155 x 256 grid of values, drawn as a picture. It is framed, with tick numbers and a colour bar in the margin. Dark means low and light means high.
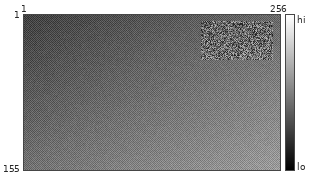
The bottom right is the ninth with the highest average. The values follow a bell shape. The top left is the ninth with the lowest average. An odd patch, rougher than its surroundings, sits in the top right. Values rise toward the bottom right. Values change most from cell to cell in the top right.
